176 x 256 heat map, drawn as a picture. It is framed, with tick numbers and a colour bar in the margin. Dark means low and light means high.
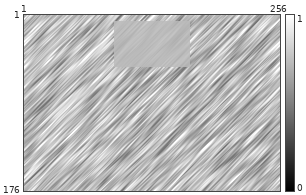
Calmest part: top middle. Odd patch: calmer, in the top middle. Slope: none. Grain: diagonal, up to the right.
